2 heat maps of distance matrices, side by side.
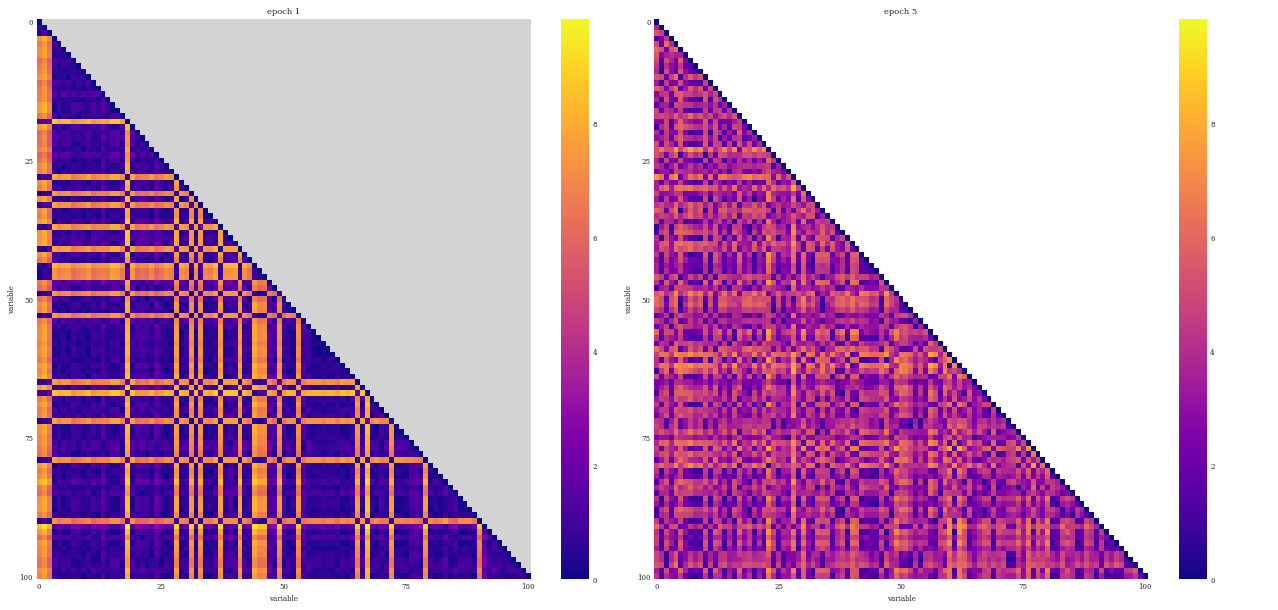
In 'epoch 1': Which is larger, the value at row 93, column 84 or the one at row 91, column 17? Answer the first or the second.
the second
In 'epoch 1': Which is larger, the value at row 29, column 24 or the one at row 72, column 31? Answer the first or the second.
the first
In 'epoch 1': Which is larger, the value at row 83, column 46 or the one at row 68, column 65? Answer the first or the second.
the first
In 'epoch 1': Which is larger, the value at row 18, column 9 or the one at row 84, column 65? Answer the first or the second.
the first
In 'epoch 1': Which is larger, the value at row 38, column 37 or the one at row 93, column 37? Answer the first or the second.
the first
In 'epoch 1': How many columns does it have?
101
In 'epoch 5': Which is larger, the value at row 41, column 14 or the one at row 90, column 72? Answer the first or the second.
the first
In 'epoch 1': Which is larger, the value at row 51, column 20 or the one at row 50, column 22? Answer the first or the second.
the first
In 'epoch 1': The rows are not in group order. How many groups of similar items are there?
2
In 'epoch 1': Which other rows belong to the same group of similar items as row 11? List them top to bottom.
3, 4, 5, 6, 7, 8, 9, 10, 12, 13, 14, 15, 16, 17, 19, 20, 21, 22, 23, 24, 25, 26, 27, 29, 30, 32, 34, 35, 36, 38, 39, 40, 42, 43, 47, 48, 50, 51, 52, 54, 55, 56, 57, 58, 59, 60, 61, 62, 63, 64, 66, 68, 69, 70, 71, 73, 74, 75, 76, 77, 78, 80, 81, 82, 83, 84, 85, 86, 87, 88, 89, 91, 92, 93, 94, 95, 96, 97, 98, 99, 100
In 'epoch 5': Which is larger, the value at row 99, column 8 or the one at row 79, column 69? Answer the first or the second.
the second
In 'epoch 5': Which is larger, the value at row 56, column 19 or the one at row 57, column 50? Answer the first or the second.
the first
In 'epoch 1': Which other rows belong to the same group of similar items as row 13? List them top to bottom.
3, 4, 5, 6, 7, 8, 9, 10, 11, 12, 14, 15, 16, 17, 19, 20, 21, 22, 23, 24, 25, 26, 27, 29, 30, 32, 34, 35, 36, 38, 39, 40, 42, 43, 47, 48, 50, 51, 52, 54, 55, 56, 57, 58, 59, 60, 61, 62, 63, 64, 66, 68, 69, 70, 71, 73, 74, 75, 76, 77, 78, 80, 81, 82, 83, 84, 85, 86, 87, 88, 89, 91, 92, 93, 94, 95, 96, 97, 98, 99, 100
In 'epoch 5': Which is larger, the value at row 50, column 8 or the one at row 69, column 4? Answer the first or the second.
the first
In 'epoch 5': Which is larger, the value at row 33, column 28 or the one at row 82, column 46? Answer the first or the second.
the first
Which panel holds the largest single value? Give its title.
epoch 1
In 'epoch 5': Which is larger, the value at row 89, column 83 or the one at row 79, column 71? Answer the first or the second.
the second
